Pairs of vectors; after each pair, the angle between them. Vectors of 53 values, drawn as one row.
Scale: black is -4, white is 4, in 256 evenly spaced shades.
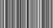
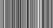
nearly parallel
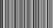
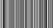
nearly opposite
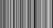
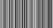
partly opposed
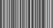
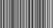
nearly parallel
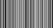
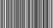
nearly opposite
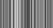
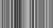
nearly opposite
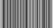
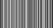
nearly opposite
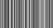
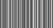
partly opposed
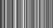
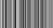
nearly opposite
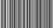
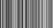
partly opposed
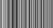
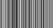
nearly parallel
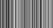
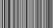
orthogonal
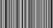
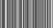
nearly opposite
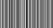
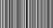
nearly parallel
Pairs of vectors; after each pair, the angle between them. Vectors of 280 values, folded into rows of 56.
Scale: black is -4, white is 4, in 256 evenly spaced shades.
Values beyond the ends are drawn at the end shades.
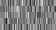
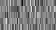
nearly opposite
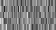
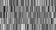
partly aligned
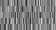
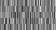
nearly parallel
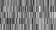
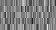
partly aligned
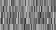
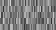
nearly parallel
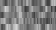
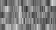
nearly parallel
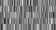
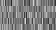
orthogonal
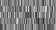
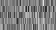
nearly opposite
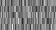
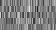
orthogonal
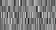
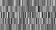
nearly opposite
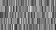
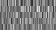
partly aligned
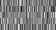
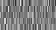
partly aligned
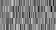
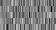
nearly parallel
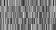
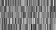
nearly opposite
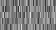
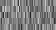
nearly opposite
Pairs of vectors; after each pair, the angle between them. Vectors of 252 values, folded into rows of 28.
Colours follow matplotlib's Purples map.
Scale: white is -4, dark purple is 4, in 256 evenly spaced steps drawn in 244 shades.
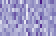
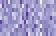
nearly opposite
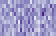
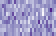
partly opposed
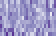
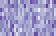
partly aligned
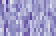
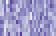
nearly opposite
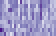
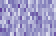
partly aligned
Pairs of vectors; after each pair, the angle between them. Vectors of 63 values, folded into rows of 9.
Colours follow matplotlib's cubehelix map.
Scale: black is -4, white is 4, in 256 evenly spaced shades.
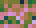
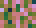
orthogonal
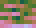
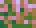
partly opposed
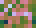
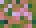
nearly parallel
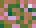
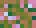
nearly parallel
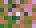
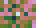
nearly parallel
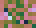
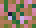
partly aligned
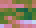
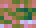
nearly parallel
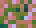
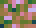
partly aligned
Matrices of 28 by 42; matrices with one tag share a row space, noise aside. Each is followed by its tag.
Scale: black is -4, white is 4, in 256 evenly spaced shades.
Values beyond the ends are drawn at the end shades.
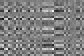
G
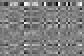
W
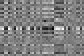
G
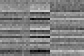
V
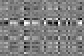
W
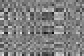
G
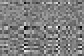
W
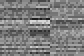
V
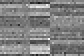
V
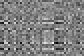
G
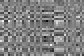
G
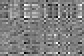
W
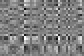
W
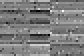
V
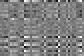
W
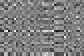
G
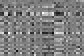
G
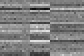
V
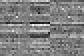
V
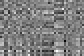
G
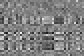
G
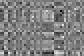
G
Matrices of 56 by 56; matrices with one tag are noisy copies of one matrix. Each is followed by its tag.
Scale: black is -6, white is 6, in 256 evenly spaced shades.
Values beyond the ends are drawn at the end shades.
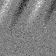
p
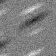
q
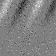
p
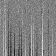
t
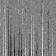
t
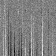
t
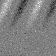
p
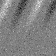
p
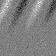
p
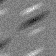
q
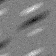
q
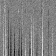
t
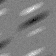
q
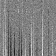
t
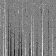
t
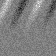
p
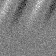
p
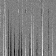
t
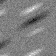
q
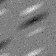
q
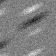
q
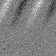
p
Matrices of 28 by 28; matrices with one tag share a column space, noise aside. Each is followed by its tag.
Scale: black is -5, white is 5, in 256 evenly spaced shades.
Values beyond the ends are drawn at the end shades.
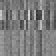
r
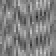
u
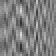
u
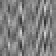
u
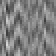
u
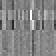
r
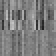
r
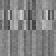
r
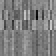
r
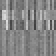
r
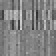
r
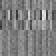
r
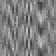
u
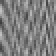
u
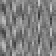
u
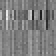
r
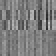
r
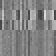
r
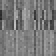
r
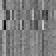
r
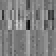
r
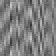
u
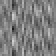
u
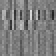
r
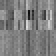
r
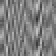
u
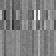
r
